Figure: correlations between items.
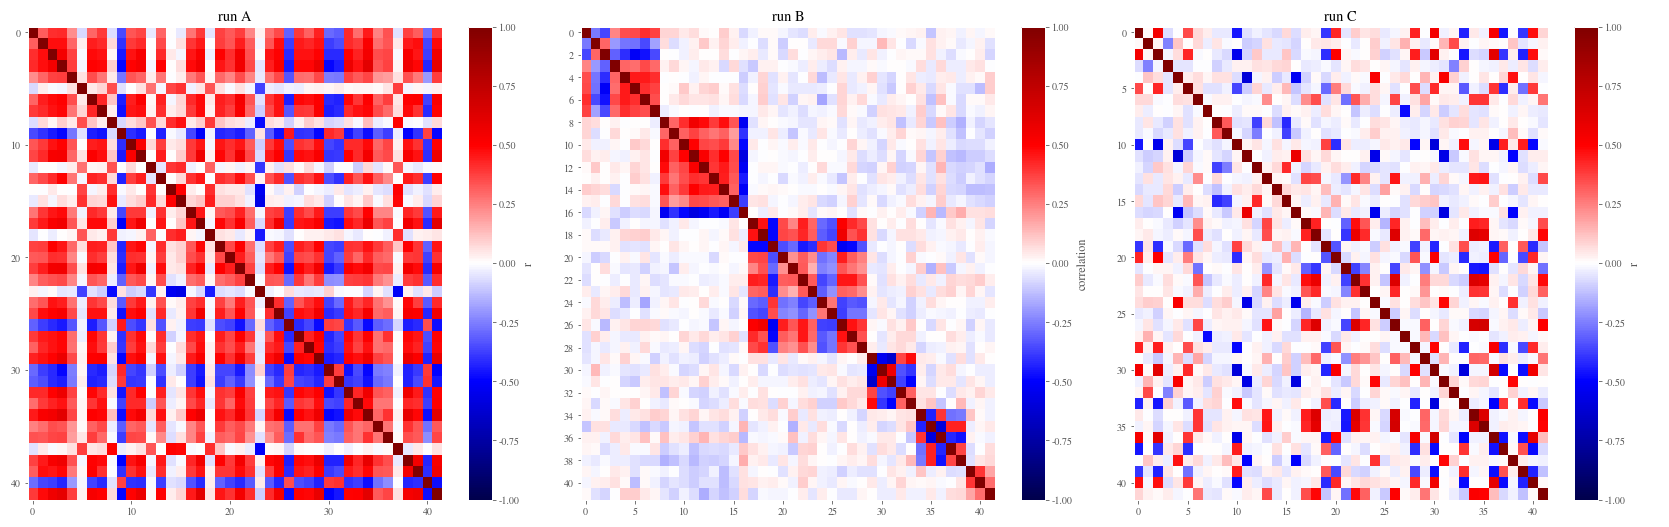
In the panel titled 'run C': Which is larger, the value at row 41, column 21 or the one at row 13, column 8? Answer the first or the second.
the second
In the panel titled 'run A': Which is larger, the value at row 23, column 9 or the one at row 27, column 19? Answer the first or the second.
the second
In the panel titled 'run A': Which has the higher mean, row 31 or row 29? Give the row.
29
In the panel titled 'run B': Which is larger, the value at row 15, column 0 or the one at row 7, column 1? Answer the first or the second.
the first
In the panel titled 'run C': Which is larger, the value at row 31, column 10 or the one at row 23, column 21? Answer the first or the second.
the first
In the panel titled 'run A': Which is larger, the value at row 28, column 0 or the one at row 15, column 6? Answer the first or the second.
the first
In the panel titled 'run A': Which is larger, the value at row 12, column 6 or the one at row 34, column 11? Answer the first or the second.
the second
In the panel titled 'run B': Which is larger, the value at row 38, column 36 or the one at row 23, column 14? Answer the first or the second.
the second
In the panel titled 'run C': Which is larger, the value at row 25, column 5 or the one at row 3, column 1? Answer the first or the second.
the first
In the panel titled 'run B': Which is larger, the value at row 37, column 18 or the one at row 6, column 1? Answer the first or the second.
the first
